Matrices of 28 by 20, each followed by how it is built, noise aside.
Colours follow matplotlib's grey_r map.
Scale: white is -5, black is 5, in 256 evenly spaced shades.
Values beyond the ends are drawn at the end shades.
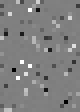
sparse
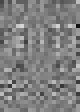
low rank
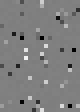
sparse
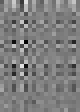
low rank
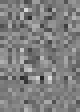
low rank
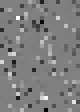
sparse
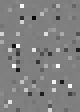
sparse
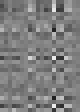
low rank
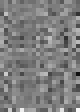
low rank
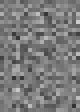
low rank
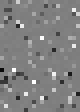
sparse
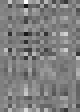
low rank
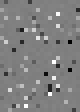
sparse
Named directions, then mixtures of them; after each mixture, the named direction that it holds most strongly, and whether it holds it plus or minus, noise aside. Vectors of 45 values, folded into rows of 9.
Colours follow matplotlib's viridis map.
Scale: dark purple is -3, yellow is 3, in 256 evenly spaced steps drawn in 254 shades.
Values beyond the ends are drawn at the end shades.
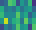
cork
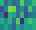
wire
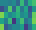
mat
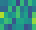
mat, plus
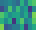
mat, plus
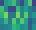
wire, minus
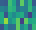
cork, plus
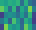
mat, minus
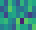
wire, plus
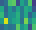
cork, plus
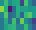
wire, minus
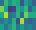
wire, minus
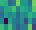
cork, minus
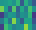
mat, minus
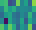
cork, minus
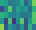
mat, plus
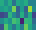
mat, minus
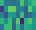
wire, plus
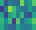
wire, plus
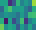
cork, minus
